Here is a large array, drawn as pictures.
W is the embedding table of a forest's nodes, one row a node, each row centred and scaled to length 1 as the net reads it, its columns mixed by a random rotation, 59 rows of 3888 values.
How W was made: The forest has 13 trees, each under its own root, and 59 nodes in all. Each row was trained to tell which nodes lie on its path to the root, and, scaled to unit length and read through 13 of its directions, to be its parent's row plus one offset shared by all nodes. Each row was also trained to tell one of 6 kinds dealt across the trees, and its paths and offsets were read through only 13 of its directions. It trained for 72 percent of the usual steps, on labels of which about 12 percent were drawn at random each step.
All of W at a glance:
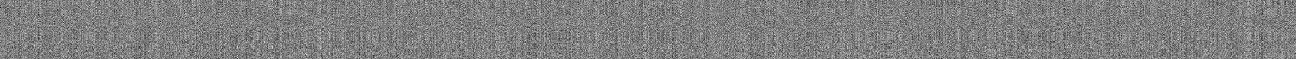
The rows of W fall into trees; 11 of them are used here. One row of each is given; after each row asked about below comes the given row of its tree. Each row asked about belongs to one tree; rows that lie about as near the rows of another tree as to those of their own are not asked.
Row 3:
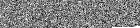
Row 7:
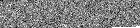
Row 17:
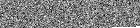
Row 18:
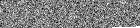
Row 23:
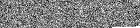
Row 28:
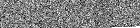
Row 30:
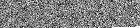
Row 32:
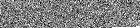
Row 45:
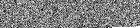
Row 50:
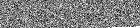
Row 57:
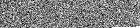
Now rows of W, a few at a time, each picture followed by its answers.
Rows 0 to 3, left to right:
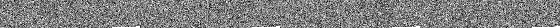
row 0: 45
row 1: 18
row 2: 28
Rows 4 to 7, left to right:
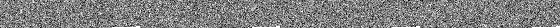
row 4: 28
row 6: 57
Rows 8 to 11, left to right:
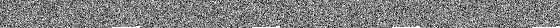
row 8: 45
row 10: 30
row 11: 45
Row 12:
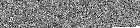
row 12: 30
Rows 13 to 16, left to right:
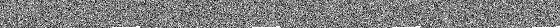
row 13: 3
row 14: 32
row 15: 30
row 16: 50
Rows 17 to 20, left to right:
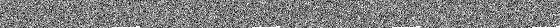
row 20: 50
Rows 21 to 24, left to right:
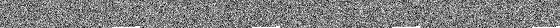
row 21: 18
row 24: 50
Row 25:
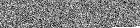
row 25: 7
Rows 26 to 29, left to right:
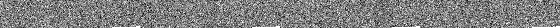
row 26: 17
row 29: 23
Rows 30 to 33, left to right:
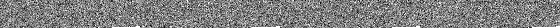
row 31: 17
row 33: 23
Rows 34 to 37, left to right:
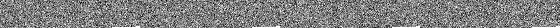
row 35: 32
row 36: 45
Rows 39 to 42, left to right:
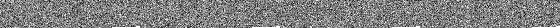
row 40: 3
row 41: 17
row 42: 17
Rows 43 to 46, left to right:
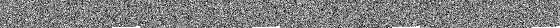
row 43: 3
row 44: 23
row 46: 57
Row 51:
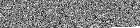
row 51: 7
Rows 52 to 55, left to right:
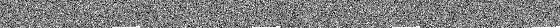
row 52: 32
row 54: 32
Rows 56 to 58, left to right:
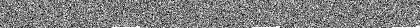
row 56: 30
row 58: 32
